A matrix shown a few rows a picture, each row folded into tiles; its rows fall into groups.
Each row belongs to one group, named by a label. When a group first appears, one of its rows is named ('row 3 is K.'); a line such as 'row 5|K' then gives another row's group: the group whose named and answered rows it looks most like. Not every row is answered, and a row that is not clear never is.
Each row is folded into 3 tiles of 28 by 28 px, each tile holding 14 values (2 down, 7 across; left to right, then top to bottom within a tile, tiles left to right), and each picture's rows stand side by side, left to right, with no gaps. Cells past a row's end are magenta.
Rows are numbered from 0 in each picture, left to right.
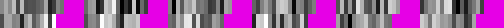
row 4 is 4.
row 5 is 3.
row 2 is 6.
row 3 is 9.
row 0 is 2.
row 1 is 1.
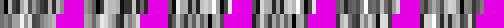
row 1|1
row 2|6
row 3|6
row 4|9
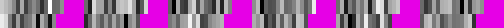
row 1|6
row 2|1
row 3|9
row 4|4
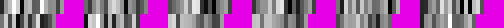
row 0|3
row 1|9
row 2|3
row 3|3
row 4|6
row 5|4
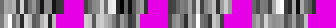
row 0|2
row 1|3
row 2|4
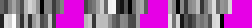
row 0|9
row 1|3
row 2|4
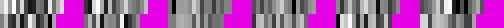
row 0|2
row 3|9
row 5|3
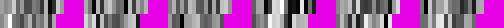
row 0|2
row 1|4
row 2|4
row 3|1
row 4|2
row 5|6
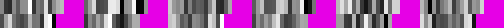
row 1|1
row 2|2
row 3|1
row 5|4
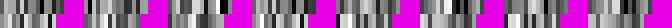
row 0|2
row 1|6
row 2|1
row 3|2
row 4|9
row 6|9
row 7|3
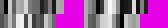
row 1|1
